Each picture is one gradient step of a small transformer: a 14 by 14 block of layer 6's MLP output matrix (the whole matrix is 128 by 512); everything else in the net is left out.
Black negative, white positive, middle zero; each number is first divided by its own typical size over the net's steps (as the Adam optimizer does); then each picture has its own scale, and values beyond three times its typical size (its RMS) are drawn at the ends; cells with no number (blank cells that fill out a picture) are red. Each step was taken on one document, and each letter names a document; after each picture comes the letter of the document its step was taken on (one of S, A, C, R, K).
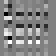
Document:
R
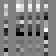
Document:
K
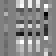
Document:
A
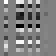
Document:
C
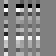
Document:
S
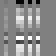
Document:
S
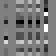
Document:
K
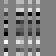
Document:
K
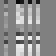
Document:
S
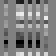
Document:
C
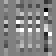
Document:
K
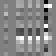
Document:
A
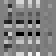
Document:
A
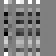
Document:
A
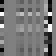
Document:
K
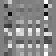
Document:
R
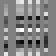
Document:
R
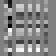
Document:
R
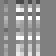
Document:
S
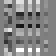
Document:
R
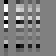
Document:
C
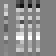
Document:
S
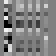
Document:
R
